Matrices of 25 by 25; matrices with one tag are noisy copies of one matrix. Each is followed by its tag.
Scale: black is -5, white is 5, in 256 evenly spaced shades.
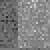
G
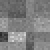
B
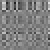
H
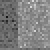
G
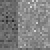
G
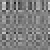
H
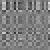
H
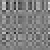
H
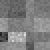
B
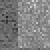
G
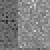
G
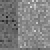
G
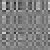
H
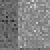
G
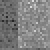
G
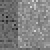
G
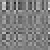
H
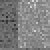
G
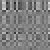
H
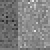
G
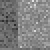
G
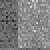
G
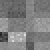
B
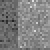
G
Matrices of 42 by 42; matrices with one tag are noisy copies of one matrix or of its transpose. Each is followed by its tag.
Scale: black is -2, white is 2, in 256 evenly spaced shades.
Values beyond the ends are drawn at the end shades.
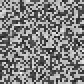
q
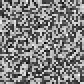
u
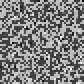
q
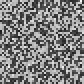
q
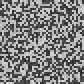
u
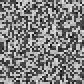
u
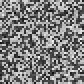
q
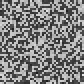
u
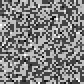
u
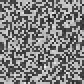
u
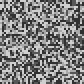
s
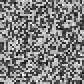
u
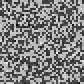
u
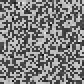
u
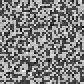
u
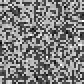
s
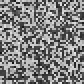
s
